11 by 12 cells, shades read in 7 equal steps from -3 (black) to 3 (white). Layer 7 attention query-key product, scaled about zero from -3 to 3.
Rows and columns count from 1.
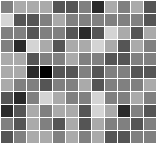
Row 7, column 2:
0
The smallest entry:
-3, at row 6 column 4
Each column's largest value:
2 1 2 2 1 1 1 2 2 1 1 1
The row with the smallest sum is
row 6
